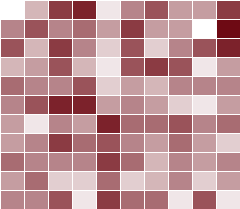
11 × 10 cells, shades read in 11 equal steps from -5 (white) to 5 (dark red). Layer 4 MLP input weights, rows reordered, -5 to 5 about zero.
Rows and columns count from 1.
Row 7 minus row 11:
-1 -4 -2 3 1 0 0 6 -2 5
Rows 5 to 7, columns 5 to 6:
-3 -1 | -1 0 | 4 1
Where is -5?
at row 1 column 1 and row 2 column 9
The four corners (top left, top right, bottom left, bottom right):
-5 3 0 -4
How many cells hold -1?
19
